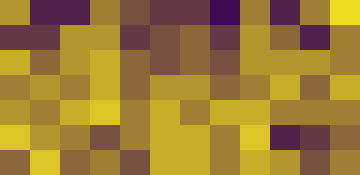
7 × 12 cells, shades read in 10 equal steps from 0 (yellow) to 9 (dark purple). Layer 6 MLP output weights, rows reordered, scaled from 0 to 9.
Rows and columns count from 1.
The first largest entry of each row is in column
8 11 6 5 2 10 5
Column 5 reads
6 7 5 5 4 4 6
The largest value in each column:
7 8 8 6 7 7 7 9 4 8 8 5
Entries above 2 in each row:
11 12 10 9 7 8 8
